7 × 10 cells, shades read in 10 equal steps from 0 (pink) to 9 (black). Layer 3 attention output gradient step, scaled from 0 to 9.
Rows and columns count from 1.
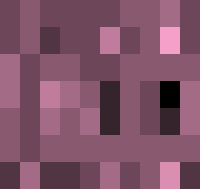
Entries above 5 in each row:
0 1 0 2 2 0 4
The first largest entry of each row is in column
1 3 2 9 6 2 1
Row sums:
45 41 42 45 45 41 45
